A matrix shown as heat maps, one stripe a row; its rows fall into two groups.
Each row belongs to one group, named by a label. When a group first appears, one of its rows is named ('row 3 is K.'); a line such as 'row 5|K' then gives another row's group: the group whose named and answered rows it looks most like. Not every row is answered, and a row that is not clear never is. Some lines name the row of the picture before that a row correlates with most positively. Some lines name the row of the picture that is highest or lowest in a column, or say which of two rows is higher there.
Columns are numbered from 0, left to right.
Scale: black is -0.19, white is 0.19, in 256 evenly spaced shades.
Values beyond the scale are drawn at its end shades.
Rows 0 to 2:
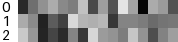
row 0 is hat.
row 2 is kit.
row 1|kit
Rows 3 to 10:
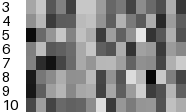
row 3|kit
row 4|kit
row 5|hat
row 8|hat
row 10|kit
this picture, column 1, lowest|7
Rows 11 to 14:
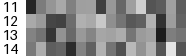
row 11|hat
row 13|kit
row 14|kit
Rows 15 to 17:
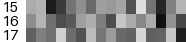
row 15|kit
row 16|kit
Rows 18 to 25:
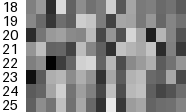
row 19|kit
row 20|hat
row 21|kit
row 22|kit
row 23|hat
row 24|hat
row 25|hat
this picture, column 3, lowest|22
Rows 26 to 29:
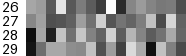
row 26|hat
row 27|kit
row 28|hat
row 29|hat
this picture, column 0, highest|26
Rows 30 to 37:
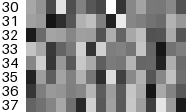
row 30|hat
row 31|kit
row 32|hat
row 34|kit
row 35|hat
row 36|hat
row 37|hat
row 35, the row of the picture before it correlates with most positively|28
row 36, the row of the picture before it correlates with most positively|29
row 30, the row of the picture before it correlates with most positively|26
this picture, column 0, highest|33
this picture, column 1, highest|34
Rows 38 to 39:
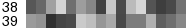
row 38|hat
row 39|kit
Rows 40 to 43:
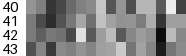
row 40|kit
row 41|kit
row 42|kit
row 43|kit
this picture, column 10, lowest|40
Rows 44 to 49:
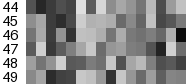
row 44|kit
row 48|hat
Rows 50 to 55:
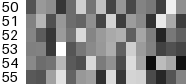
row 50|kit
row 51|hat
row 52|kit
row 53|hat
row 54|hat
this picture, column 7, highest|50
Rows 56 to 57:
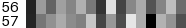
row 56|hat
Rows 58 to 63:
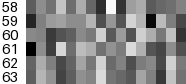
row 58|hat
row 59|hat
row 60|kit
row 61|hat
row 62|kit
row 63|kit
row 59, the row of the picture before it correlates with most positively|57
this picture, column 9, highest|60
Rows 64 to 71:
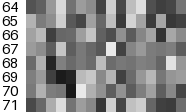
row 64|hat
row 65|hat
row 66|kit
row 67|hat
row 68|kit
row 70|kit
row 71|hat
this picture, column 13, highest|65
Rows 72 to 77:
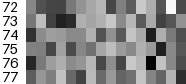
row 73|kit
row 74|hat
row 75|kit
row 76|hat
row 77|hat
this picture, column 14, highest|72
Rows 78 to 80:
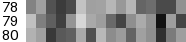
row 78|kit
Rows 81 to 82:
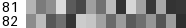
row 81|hat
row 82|kit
